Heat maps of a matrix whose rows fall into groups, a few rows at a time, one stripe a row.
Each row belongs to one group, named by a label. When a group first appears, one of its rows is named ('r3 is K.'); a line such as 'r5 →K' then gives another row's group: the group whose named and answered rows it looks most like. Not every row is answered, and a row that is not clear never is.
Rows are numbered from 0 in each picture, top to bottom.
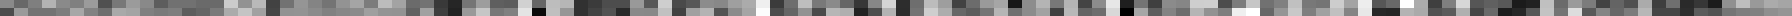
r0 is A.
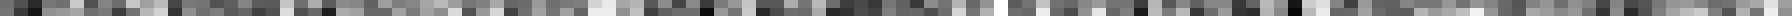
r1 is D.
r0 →D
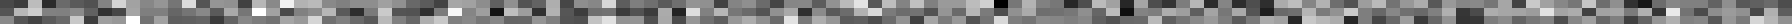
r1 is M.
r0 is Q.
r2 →D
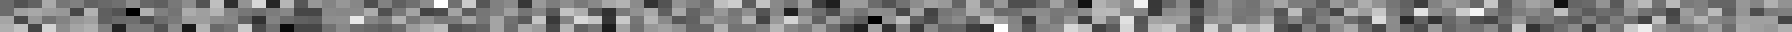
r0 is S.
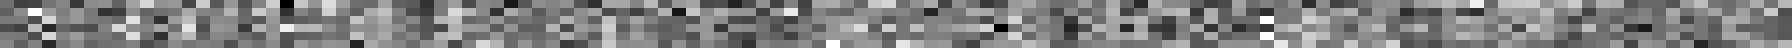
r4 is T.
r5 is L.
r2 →T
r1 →M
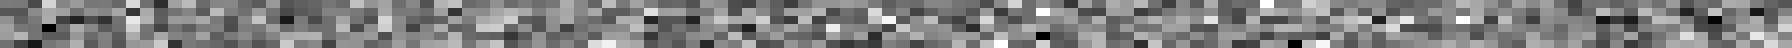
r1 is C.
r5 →D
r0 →T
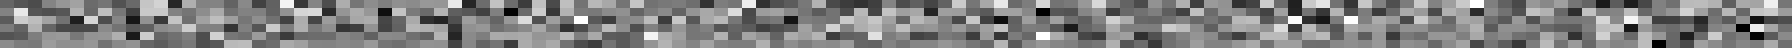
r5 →A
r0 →D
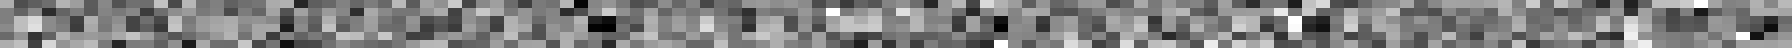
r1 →L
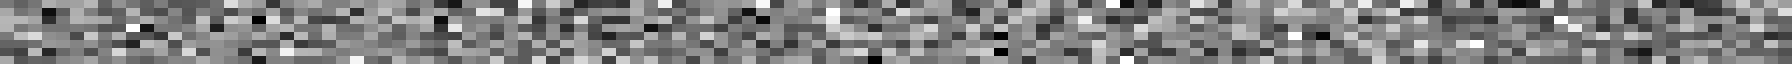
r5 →D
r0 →A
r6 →Q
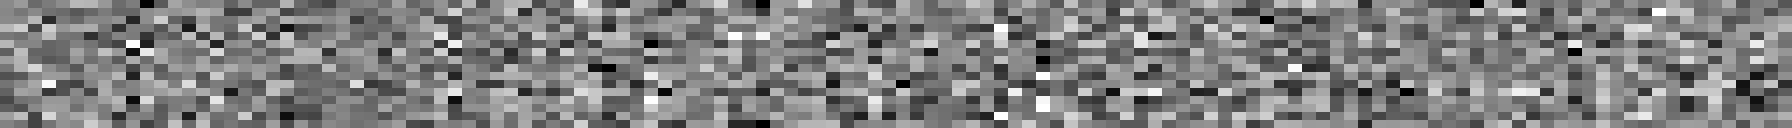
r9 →C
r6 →C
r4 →S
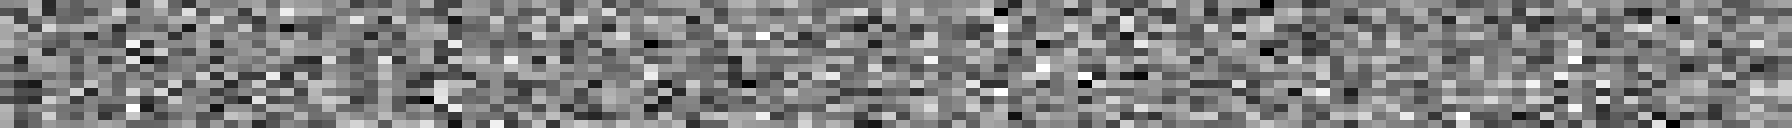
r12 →S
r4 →S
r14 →A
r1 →Q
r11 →D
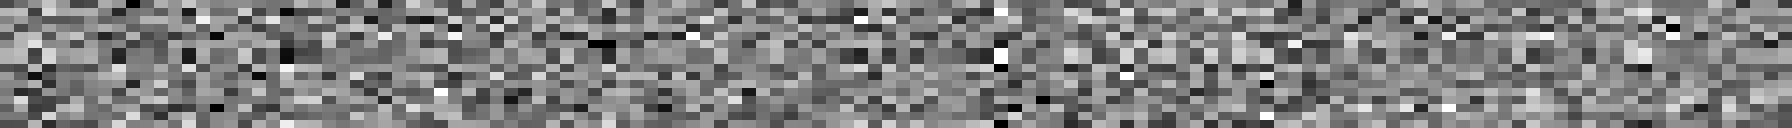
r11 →S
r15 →Q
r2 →M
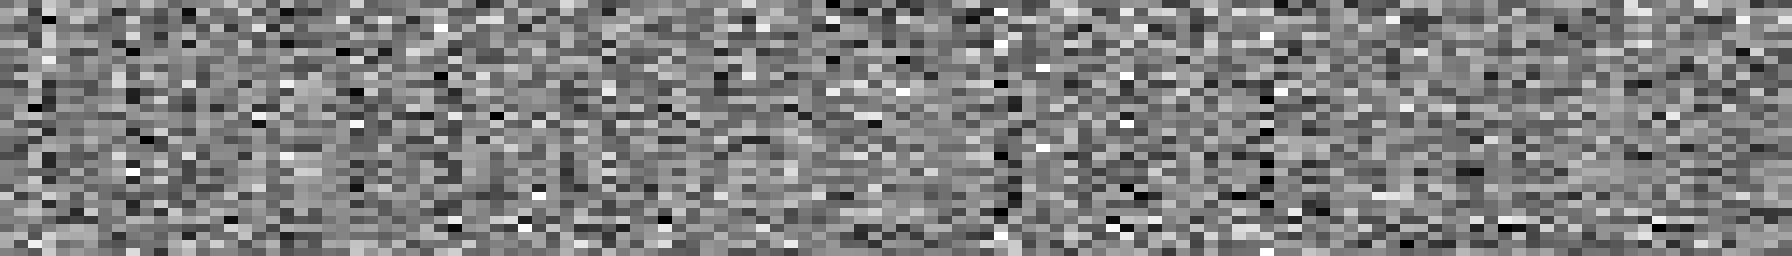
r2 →L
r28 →A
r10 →Q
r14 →M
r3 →S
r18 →C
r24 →A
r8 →C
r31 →T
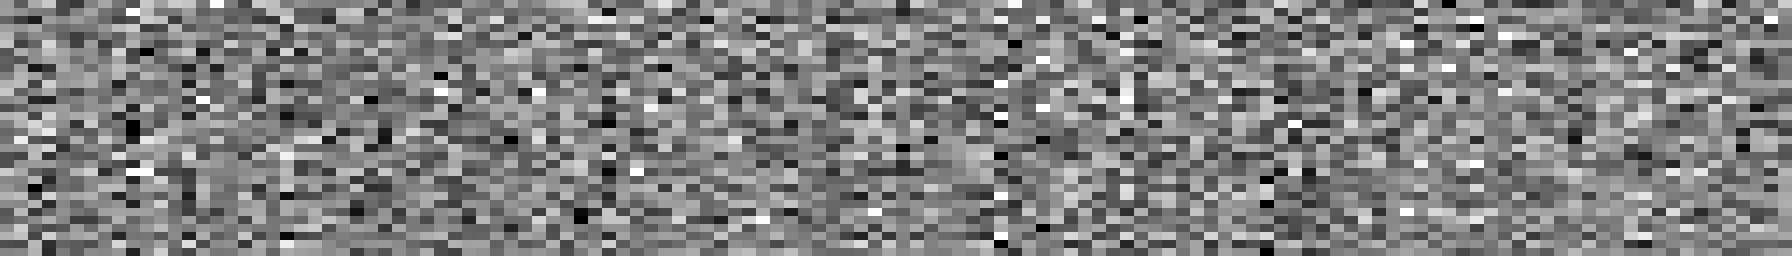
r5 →A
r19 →Q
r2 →D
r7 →C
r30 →Q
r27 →S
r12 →M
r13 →C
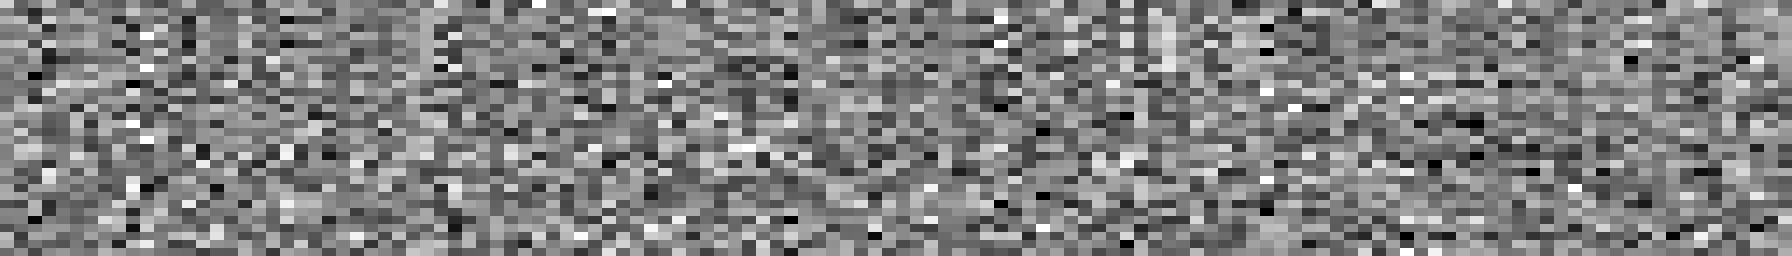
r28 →C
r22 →T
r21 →A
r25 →Q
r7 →L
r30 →S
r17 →S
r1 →D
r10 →A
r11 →T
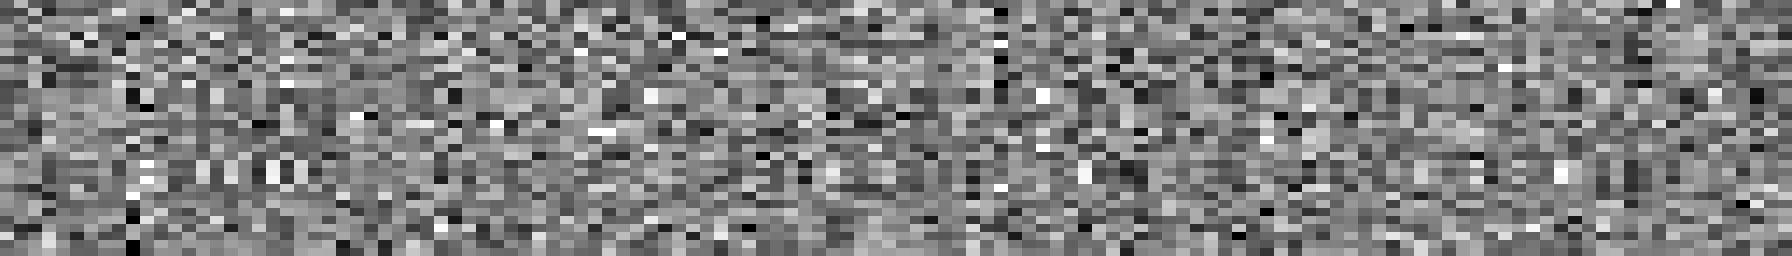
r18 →C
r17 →T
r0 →M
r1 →Q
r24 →L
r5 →D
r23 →D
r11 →C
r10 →Q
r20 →S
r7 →Q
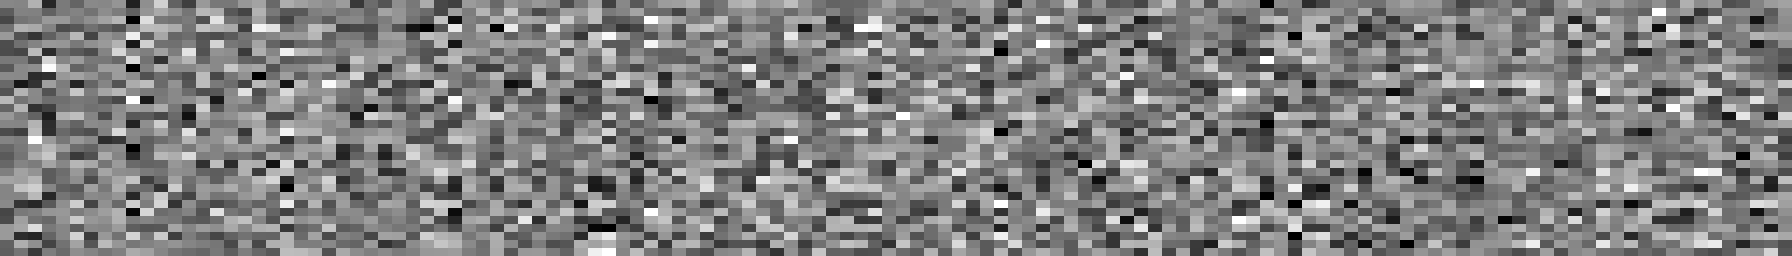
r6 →Q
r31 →D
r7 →T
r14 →L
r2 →C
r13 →M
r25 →D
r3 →M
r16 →Q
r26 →C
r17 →M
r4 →D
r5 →C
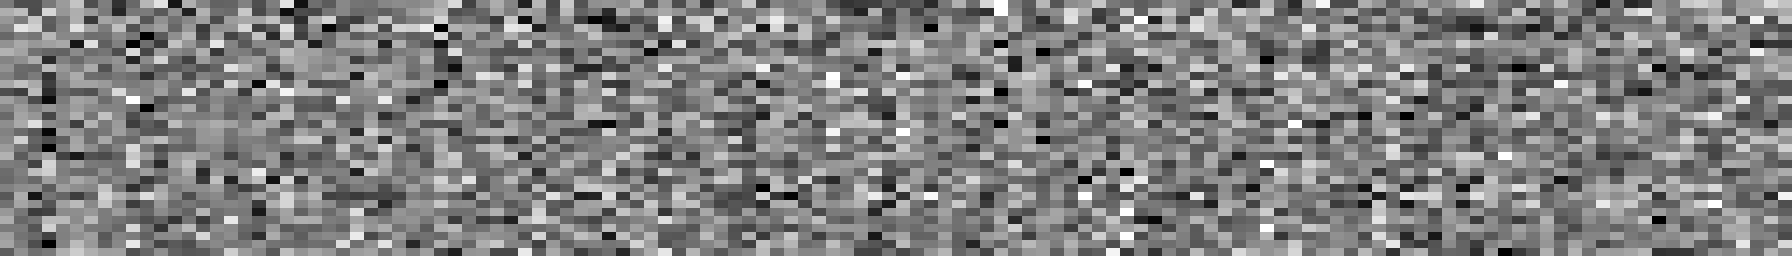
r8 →A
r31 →A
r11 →Q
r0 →D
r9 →L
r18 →L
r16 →L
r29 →M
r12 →L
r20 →T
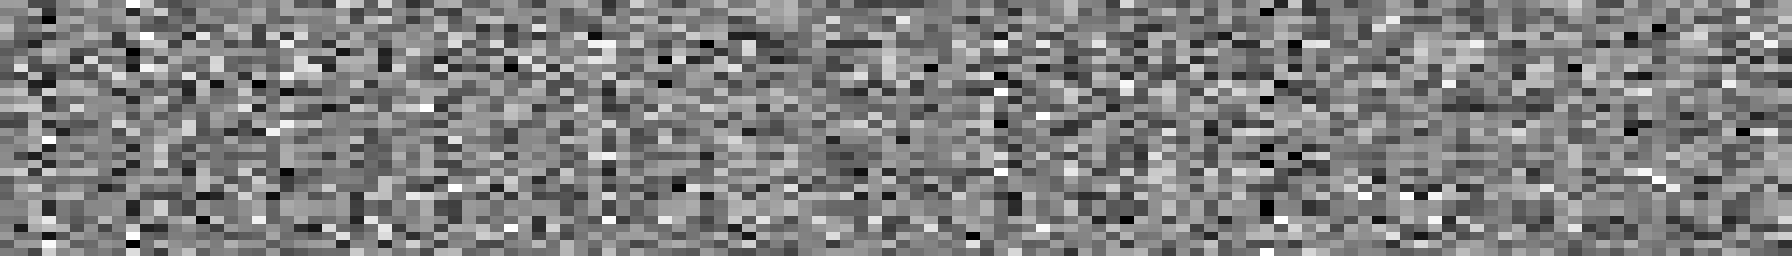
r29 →L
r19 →D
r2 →L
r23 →M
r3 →A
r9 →Q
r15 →Q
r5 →D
